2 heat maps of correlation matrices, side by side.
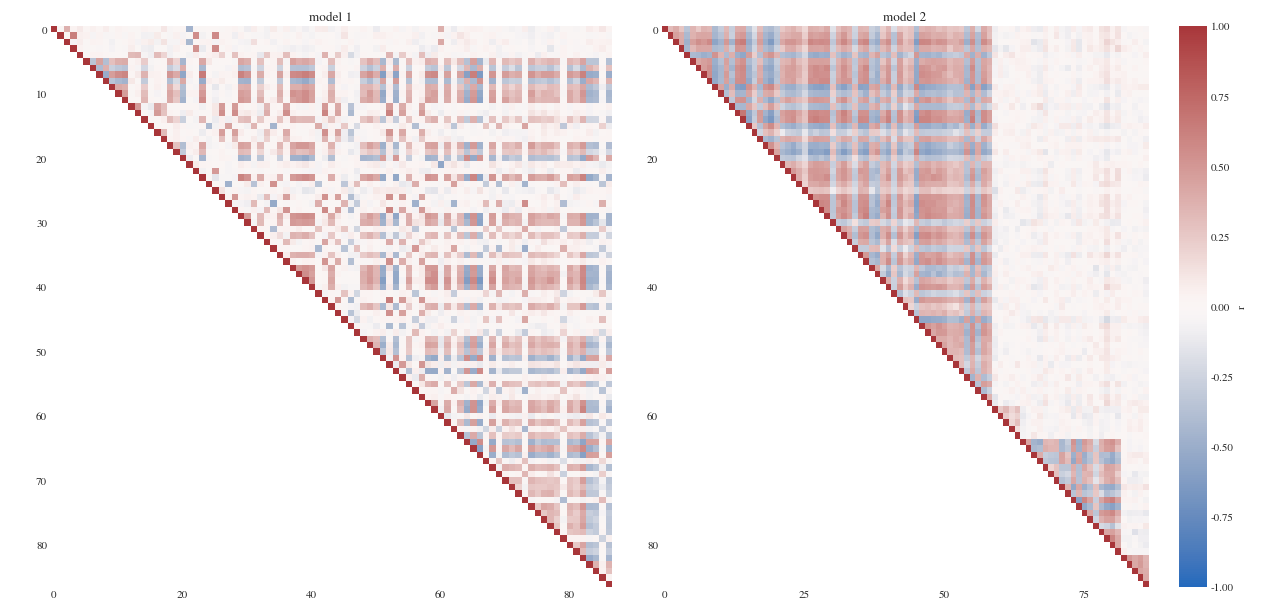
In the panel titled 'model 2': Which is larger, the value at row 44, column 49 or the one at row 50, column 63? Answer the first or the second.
the first
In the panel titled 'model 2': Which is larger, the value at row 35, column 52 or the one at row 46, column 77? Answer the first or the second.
the first
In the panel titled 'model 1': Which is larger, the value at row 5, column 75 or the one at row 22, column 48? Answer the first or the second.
the first
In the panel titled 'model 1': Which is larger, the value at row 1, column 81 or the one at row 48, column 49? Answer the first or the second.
the second
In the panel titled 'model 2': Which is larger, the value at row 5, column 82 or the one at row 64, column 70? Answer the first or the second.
the second
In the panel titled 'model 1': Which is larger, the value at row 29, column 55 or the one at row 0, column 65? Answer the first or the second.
the first
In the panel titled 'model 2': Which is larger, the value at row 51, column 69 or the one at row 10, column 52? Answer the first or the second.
the first
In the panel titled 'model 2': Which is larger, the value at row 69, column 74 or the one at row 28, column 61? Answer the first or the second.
the second
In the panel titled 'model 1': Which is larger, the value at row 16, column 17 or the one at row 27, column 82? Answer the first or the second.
the first
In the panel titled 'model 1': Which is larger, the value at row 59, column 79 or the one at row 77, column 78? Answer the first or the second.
the second
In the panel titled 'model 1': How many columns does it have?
87
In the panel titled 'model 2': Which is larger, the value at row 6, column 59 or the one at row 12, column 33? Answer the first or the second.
the first
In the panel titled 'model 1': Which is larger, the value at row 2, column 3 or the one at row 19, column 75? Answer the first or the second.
the second
